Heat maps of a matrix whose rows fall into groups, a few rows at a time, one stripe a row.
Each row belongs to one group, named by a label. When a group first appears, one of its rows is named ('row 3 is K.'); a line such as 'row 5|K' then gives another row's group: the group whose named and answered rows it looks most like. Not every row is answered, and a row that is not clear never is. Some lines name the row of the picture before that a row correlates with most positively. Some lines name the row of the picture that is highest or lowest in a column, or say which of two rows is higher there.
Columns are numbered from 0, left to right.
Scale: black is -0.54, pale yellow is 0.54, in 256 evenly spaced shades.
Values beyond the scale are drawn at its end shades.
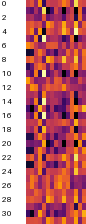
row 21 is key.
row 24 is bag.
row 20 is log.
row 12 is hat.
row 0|bag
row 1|log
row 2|log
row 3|bag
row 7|key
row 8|bag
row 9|key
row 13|log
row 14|log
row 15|key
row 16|log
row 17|bag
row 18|log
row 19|key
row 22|bag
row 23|key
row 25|hat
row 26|hat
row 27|bag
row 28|bag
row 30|key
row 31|bag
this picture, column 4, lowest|4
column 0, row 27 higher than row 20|Yes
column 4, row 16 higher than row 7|Yes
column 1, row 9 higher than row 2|No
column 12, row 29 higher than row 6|No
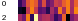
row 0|key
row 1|key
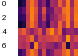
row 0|key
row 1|key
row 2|key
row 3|key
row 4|hat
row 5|bag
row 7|key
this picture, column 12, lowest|6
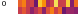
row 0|bag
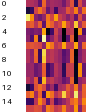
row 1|key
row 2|hat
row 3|bag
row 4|log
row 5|log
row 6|bag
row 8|log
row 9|log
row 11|log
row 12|key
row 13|bag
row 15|bag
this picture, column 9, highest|13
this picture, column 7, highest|2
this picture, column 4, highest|5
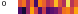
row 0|bag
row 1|key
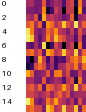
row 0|log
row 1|log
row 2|log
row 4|hat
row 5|hat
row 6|log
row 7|bag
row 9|key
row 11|log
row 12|bag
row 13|hat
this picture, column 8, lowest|8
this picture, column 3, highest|8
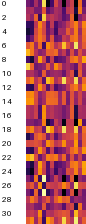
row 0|log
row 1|log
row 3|key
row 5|key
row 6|bag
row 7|hat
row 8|key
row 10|log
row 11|bag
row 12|key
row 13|hat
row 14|hat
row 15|log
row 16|log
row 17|log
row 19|key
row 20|bag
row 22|hat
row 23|key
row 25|log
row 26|bag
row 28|hat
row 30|bag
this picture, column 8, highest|28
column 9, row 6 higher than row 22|Yes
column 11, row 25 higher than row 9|Yes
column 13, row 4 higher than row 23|No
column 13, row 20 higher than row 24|No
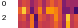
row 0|hat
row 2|bag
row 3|bag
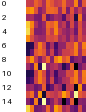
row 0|bag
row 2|log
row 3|hat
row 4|hat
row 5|hat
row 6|key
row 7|key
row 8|hat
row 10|key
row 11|key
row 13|bag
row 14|log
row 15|hat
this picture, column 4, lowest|13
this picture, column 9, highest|13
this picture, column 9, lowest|14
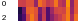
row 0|bag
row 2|key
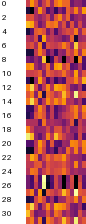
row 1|key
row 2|hat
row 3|hat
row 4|key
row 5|log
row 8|log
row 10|bag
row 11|key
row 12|hat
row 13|bag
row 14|hat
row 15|key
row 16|key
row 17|log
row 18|hat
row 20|key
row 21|key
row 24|hat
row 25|log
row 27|bag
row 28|key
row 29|hat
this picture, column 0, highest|19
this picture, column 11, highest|20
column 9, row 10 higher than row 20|Yes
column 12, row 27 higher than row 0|Yes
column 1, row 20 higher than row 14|No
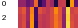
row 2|bag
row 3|bag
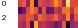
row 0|bag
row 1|key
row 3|log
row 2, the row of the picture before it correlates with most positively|1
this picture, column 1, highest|0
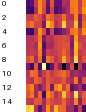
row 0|key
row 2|bag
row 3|bag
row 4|key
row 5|bag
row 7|bag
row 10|hat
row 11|bag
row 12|hat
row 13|bag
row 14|bag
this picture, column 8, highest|12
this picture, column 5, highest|3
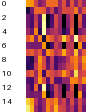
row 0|hat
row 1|key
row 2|log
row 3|log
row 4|log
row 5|bag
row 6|log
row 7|bag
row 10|bag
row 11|key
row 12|log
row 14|hat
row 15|hat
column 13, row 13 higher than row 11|Yes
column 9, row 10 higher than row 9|Yes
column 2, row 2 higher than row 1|No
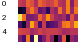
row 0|bag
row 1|key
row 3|key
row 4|hat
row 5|log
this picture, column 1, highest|2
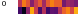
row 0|hat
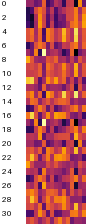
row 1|key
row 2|key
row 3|key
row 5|bag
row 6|key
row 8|hat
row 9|bag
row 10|bag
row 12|log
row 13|bag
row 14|hat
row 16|hat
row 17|log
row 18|key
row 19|bag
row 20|log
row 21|bag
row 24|log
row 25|key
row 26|log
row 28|hat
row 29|bag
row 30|key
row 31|hat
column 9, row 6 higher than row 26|Yes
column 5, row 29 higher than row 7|Yes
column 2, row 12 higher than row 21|No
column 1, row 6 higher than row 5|No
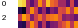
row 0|hat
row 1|key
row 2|hat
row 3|key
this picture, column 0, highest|0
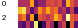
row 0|bag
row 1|hat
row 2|bag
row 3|log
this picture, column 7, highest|1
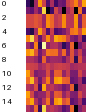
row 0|key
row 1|log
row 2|bag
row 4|key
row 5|hat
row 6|log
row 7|hat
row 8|log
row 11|hat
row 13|hat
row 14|hat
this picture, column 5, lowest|1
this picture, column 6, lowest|1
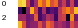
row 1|key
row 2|log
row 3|hat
